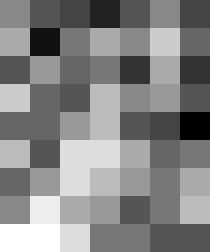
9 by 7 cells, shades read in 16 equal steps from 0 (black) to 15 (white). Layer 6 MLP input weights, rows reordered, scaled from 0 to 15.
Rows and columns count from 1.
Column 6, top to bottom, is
8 12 10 9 4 6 7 7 5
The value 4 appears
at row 1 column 3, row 1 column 7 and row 5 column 6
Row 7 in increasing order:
6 7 9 9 10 11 13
